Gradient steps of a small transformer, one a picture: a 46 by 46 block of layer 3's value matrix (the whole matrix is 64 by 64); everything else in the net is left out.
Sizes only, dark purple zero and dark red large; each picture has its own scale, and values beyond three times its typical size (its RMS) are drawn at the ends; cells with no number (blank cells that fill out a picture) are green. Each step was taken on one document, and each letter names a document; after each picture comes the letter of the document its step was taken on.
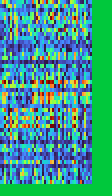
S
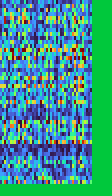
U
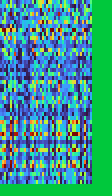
S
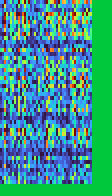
U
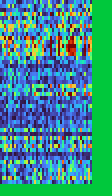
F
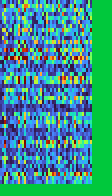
U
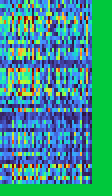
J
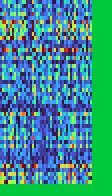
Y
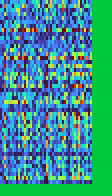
U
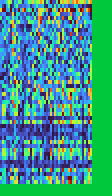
F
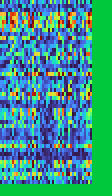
F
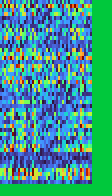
Y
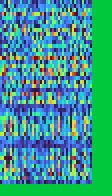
S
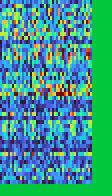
F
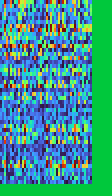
U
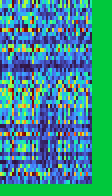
J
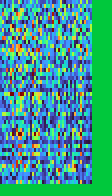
Y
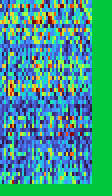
S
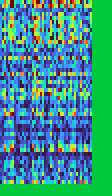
S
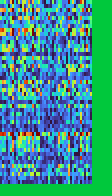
J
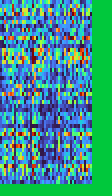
Y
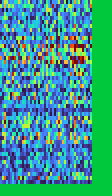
U
